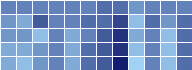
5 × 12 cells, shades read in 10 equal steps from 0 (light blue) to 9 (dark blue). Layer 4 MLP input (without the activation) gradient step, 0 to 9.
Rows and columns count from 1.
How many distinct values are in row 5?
8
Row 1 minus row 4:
2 2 1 0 2 -1 -1 -3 2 0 3 -1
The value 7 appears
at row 2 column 8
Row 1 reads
4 4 4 4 4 4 5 5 3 4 4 4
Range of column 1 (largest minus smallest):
2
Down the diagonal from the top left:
4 2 1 4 2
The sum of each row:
49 50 43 43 42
